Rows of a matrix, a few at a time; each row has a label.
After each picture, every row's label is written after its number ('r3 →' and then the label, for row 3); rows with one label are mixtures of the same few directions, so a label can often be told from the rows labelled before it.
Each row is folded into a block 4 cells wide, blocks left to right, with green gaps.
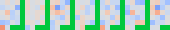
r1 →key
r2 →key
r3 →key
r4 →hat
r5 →key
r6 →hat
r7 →key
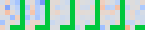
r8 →key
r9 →hat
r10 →key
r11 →key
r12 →key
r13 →key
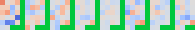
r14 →key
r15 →key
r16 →hat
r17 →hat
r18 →hat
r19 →hat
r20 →key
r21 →hat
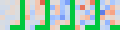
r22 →hat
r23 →hat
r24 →hat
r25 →key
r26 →hat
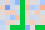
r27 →key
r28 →key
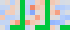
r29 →hat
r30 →key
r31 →key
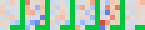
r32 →hat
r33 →key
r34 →hat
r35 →key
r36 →key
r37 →hat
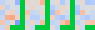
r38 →hat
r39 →hat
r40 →hat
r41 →hat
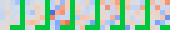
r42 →hat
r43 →key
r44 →hat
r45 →hat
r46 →key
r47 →key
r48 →key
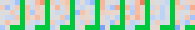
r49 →key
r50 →hat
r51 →key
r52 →hat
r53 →key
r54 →hat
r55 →hat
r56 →key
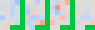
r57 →hat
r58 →hat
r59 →key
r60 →hat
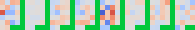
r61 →hat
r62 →hat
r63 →key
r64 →key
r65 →hat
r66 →hat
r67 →hat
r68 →key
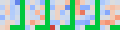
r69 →hat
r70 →key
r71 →key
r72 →key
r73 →key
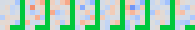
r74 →hat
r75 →key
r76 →hat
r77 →key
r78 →hat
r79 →key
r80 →hat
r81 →key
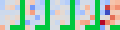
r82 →key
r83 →key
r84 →hat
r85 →key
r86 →key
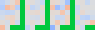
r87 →key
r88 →key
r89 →key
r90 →hat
